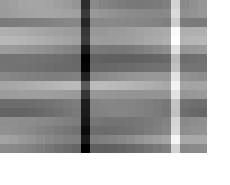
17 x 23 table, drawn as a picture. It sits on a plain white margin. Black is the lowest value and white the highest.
Histogram: heavy tails on both sides. Ninth with the lowest average: bottom middle. Odd lines: columns 10 and 20.
